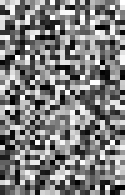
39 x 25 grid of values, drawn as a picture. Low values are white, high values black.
On average the colour sits 50% of the way up the scale. Fine speckle covers the field. No single row or column stands out from its neighbours. There are no regular stripes.
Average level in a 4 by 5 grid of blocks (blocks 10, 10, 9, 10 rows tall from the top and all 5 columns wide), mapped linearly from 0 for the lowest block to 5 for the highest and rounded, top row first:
33312 | 33325 | 43033 | 54342
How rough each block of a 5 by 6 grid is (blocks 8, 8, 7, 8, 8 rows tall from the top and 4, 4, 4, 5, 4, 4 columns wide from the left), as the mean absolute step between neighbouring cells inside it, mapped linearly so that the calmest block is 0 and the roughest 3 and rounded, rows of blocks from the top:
1 1 1 1 1 2 / 1 1 1 1 1 1 / 2 2 2 1 0 1 / 1 3 1 0 1 2 / 0 1 1 1 1 1
